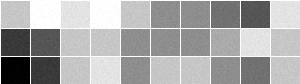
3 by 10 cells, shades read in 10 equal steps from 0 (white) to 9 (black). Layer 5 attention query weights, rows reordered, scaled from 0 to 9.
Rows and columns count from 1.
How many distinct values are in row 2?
6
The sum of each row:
25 35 38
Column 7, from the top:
4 4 2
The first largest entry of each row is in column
9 1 1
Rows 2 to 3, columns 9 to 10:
1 2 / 5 2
